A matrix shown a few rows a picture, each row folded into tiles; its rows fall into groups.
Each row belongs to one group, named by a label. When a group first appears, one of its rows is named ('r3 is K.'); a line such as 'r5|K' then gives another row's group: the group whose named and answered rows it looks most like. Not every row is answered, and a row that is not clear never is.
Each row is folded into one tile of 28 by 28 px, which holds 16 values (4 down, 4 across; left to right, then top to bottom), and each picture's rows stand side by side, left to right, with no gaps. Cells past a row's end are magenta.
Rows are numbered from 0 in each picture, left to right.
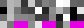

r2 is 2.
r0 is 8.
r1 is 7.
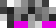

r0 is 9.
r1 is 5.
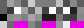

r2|7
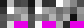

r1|8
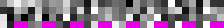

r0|9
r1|2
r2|2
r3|8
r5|8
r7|8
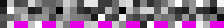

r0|8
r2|8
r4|9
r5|7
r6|5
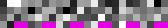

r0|9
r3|5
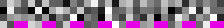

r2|7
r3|2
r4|9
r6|5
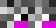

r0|7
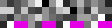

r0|7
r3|8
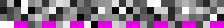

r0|5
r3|9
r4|7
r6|9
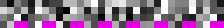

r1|8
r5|5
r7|8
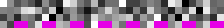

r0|2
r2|9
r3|5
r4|5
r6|5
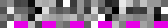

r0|8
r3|8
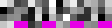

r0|5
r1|2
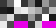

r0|9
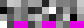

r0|9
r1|5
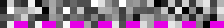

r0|8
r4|9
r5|5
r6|7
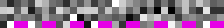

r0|7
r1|9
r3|7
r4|2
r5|5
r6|9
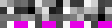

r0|8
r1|9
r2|8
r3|2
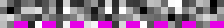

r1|7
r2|8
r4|8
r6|2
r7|5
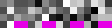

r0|8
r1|7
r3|9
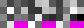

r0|7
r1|9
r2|9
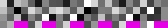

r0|7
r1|7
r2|7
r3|5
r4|7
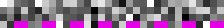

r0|2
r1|9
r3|9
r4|7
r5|5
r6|2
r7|7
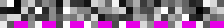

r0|5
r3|9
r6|8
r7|9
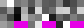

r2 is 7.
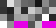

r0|9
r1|7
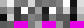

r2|2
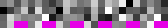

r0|5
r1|8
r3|2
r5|8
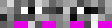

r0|2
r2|2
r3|5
